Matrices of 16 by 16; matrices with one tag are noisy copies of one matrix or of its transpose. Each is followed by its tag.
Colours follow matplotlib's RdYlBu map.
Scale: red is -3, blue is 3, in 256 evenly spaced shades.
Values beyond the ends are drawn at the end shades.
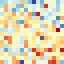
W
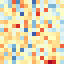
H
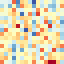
H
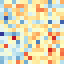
W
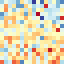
W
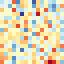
H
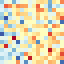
W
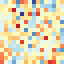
H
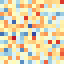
H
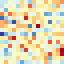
H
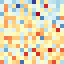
W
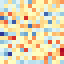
H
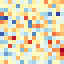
H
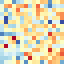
W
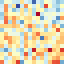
W
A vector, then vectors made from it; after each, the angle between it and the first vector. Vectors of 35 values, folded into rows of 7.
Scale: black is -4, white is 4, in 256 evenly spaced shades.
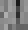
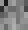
orthogonal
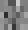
partly opposed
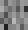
orthogonal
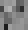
orthogonal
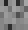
partly aligned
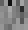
orthogonal
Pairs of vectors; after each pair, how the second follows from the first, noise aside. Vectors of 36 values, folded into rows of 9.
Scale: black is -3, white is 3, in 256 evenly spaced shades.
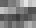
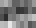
reversed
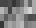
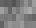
shrunk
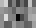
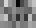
wrapped around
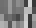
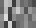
wrapped around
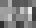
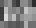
reversed
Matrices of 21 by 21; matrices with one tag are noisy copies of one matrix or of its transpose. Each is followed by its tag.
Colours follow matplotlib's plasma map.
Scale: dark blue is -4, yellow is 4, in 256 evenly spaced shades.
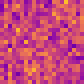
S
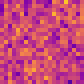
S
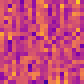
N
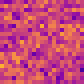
S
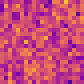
S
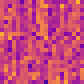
N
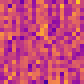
N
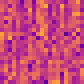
N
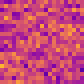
S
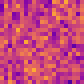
S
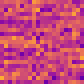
N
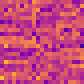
N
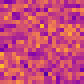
S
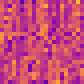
N
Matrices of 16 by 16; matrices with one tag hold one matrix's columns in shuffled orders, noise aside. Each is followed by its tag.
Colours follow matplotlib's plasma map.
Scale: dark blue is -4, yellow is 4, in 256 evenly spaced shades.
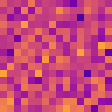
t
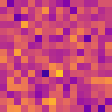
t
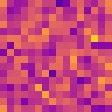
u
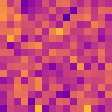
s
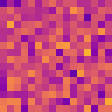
t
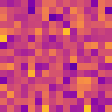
s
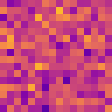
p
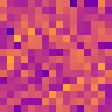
u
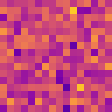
p
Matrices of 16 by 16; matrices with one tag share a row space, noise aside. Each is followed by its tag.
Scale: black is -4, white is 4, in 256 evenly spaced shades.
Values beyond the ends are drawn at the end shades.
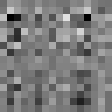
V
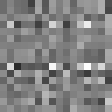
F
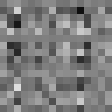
V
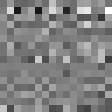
F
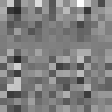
V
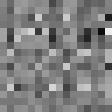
F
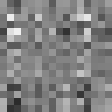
V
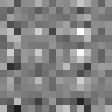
V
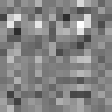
V
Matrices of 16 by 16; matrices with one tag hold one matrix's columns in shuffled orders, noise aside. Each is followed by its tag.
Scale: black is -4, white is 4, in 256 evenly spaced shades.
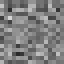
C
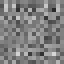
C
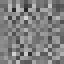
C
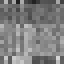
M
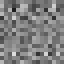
C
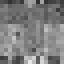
M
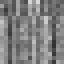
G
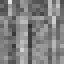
G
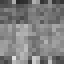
M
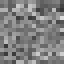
C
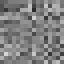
C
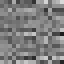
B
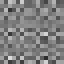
B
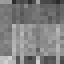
M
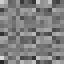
B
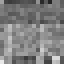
M
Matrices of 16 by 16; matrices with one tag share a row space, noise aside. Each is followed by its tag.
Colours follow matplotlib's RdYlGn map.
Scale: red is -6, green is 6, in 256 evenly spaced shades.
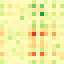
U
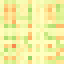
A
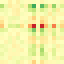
U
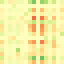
U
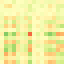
A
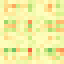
A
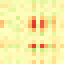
U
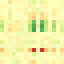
U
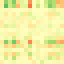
A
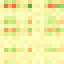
A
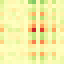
U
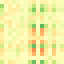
U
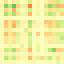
A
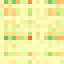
A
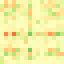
A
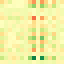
U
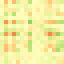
A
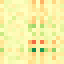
U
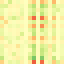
U
